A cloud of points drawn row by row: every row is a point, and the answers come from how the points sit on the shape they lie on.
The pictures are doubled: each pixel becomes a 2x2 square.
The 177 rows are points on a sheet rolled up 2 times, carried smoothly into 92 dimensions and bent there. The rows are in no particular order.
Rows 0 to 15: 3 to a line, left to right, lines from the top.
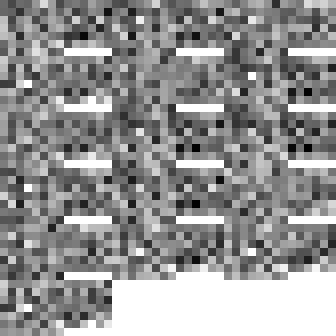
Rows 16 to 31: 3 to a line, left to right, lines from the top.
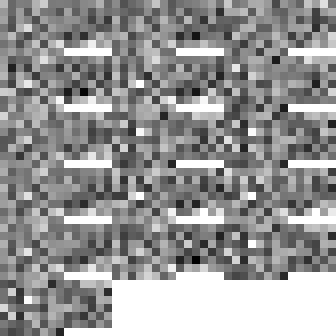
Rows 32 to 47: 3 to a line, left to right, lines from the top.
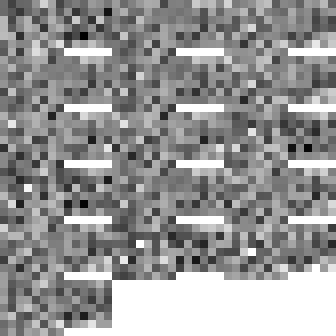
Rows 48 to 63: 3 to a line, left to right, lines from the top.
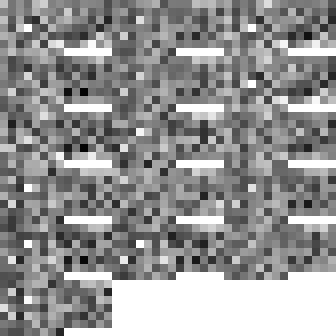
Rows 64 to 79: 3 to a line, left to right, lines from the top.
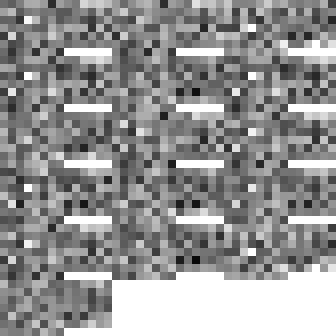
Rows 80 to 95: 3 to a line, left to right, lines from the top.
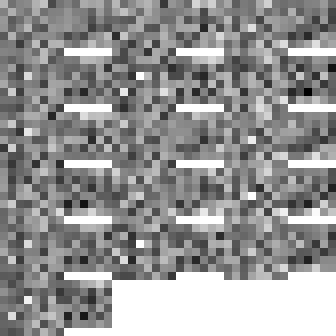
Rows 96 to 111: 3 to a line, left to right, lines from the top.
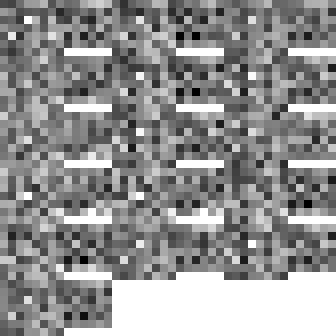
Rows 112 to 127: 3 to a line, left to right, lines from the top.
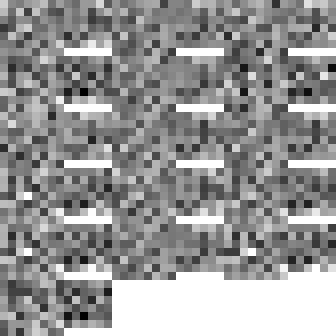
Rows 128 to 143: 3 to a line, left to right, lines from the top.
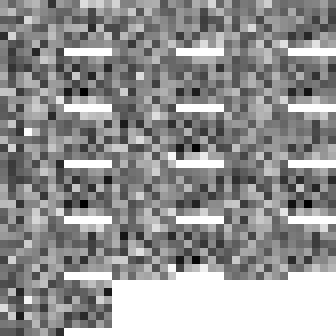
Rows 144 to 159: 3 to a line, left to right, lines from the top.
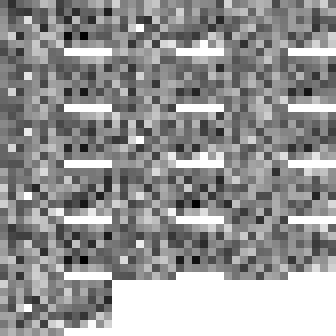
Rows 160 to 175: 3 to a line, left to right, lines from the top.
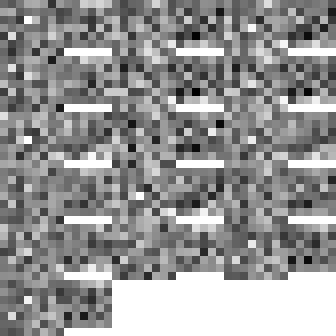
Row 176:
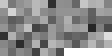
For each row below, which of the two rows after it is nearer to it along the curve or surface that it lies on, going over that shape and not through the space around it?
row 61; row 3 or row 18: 18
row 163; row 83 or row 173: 173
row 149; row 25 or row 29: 25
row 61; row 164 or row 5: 5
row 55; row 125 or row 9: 9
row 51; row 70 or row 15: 70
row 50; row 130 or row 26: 26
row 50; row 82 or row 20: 20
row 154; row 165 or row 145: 165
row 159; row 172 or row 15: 15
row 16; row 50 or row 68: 68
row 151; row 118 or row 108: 108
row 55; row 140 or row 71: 71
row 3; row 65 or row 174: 65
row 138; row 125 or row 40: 40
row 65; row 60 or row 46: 60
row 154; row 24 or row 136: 24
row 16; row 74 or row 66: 74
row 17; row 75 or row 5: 75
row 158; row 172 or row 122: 122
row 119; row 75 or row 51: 75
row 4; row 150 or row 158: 150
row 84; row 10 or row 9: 9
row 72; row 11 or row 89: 11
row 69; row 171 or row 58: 58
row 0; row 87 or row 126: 126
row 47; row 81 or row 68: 68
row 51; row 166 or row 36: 36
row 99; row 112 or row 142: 112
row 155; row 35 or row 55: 55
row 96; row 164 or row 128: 128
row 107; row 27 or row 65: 27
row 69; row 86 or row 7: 86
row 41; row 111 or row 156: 156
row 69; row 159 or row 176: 176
